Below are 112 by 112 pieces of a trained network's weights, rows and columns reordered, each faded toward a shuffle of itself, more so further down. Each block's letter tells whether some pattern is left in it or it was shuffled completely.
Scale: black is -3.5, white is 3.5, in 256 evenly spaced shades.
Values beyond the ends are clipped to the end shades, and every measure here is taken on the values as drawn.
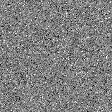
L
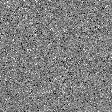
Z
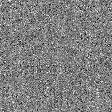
Z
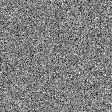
L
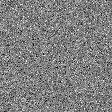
L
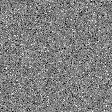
L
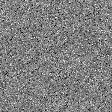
Z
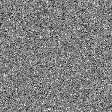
Z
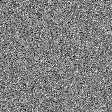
L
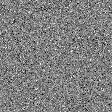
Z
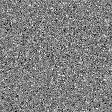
L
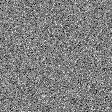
L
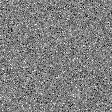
L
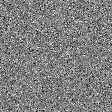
L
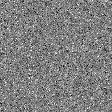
Z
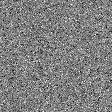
L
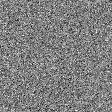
L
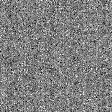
Z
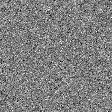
Z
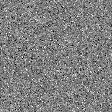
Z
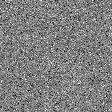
L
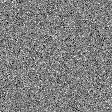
L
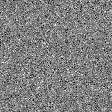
L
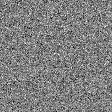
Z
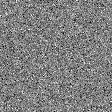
L
